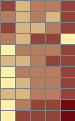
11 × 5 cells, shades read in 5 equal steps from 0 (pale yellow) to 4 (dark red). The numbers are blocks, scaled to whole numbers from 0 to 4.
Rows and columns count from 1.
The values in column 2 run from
1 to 3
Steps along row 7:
up same same up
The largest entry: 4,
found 2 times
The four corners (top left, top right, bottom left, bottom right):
3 3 0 4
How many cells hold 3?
18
